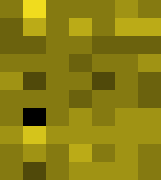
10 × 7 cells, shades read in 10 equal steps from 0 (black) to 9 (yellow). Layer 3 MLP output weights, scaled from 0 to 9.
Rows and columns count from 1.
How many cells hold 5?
32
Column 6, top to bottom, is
6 7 4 5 5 5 6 6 6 6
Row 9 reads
5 6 5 7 5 6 5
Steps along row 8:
up down same same same same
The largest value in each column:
6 9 6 7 6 7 7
